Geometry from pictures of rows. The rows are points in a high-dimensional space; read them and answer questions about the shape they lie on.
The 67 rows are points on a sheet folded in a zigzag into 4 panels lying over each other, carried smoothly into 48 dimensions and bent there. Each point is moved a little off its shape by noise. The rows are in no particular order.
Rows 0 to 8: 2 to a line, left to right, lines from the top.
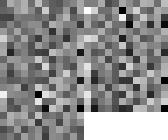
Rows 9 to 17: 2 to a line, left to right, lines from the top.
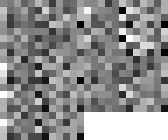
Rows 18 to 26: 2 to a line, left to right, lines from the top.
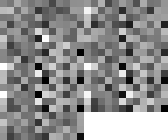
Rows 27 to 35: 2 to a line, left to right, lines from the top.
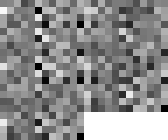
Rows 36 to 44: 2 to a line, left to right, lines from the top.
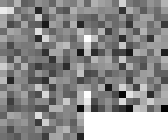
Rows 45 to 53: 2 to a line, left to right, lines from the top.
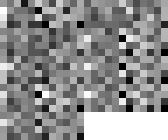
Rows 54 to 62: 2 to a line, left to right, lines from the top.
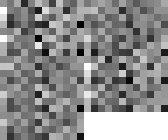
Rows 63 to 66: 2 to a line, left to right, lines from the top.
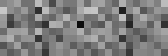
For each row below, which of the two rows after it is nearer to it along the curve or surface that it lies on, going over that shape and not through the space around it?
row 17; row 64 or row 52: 52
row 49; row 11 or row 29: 11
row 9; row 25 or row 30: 25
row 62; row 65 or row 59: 59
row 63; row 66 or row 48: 48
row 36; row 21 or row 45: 21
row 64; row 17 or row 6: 17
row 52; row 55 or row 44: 55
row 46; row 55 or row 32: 32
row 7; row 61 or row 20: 20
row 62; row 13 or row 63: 63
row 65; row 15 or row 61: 15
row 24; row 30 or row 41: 30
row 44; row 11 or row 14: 14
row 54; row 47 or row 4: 4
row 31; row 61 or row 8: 61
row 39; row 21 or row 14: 21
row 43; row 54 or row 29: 54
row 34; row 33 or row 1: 33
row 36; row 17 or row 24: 17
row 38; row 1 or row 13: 13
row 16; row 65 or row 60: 60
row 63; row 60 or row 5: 60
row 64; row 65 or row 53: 65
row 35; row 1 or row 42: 42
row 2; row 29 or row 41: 29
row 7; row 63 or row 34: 34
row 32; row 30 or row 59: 30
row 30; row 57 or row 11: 57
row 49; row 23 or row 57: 23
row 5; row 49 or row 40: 40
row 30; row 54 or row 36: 54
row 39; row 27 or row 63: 27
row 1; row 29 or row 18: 18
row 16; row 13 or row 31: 13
